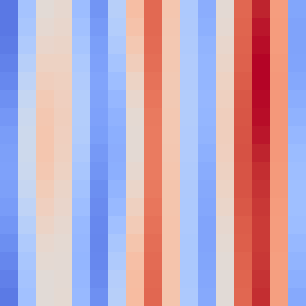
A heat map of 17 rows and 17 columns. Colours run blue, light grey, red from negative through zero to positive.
Overall the values sit about 50% of the way up the scale. The grain runs up and down. Stripes running up and down repeat 3 times from left to right.
